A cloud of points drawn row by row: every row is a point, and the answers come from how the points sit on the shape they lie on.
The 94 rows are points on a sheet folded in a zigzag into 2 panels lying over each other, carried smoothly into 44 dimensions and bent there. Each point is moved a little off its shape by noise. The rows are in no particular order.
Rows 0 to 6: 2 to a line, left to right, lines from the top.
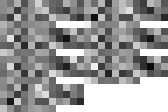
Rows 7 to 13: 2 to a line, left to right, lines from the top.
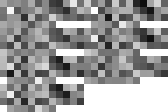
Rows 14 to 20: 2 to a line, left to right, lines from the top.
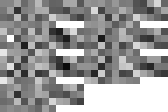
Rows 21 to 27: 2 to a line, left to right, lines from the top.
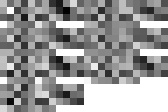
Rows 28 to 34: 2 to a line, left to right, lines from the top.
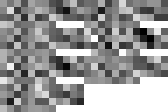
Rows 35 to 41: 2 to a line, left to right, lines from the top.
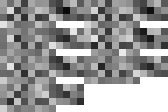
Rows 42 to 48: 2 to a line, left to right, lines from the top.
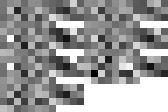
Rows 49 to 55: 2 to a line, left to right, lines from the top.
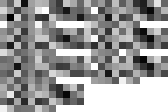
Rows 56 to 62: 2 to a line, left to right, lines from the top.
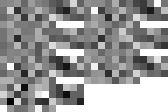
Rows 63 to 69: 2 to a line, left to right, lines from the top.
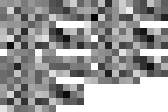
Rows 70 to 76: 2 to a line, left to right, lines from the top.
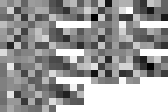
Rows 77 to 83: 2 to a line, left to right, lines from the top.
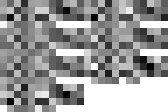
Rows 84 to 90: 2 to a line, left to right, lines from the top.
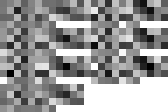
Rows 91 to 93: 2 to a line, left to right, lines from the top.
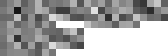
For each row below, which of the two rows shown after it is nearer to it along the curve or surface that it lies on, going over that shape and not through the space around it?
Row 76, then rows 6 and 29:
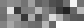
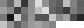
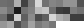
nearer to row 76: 29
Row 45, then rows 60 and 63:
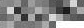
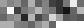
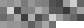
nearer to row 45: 60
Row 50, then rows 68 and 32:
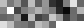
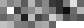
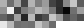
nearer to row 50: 68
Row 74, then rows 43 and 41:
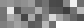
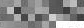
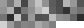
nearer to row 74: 43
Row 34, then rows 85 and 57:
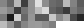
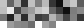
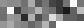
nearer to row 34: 85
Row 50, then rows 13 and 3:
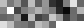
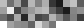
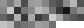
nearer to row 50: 3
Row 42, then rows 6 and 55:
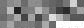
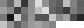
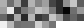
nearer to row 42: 55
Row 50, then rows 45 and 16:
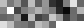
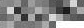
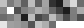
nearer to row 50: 45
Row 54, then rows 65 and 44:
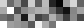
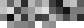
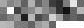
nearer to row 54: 65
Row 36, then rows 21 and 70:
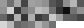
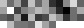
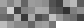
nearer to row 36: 21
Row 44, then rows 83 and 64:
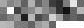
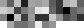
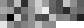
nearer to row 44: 83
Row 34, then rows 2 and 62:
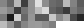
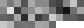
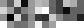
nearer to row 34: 62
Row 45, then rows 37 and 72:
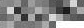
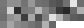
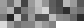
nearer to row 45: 37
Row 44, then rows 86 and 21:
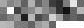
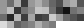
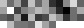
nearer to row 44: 21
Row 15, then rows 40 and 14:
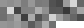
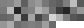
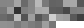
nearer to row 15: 14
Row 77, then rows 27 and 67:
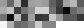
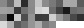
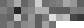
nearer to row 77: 27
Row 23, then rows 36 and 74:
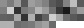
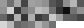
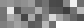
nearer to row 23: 36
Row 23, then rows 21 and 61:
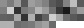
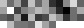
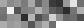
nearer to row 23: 21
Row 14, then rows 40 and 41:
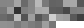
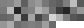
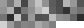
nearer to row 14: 41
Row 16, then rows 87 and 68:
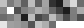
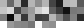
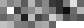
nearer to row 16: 87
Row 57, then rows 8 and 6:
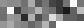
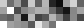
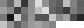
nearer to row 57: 8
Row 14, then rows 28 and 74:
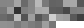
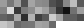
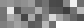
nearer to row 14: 74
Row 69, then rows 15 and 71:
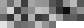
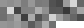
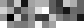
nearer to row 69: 71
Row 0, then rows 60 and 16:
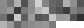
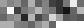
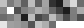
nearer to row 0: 16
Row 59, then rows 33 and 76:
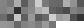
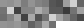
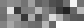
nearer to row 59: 33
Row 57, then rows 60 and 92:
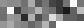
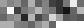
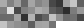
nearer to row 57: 60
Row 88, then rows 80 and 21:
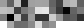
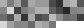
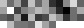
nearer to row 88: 21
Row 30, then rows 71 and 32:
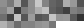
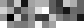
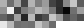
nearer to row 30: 71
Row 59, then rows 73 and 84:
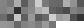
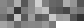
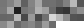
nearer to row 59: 73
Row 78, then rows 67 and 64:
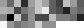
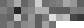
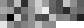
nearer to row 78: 64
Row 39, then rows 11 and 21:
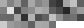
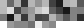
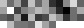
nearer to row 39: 11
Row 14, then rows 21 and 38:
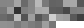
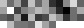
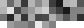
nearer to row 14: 38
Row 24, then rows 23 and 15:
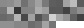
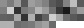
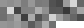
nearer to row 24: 15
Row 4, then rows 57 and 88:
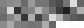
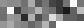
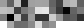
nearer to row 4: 57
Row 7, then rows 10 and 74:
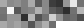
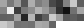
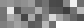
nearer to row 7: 74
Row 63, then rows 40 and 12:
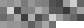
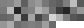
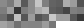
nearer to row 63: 12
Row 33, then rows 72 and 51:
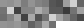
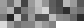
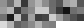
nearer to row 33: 72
